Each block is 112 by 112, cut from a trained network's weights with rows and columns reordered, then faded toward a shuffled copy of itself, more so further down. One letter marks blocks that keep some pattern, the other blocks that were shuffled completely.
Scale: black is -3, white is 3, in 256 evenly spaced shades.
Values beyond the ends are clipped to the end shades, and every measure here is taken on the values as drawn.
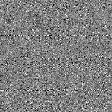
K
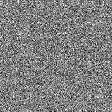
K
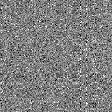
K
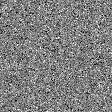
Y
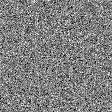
Y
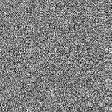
K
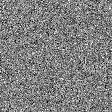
Y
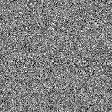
K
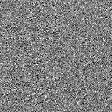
K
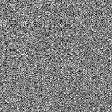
K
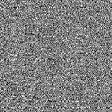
K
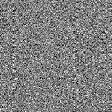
K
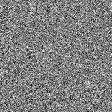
K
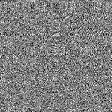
K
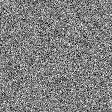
Y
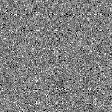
K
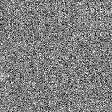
K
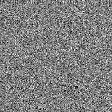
K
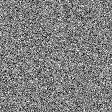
Y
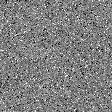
Y
